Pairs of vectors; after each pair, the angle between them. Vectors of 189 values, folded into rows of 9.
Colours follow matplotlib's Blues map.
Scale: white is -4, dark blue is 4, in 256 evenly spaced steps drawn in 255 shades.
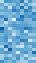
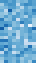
orthogonal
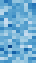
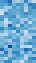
nearly parallel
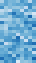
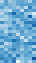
nearly parallel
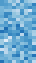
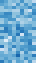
nearly parallel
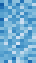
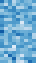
partly aligned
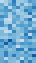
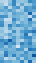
nearly parallel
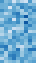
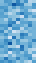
orthogonal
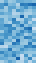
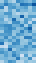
nearly parallel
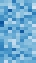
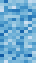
partly aligned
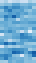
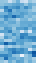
nearly parallel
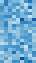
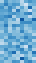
nearly parallel
